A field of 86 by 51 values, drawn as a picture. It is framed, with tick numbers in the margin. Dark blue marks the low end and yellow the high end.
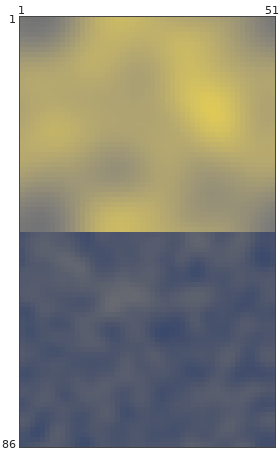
The table splits into 2 rows of 1 panel. Panel 1,1: high, smooth. Panel 2,1: low, blotchy, faint in contrast.
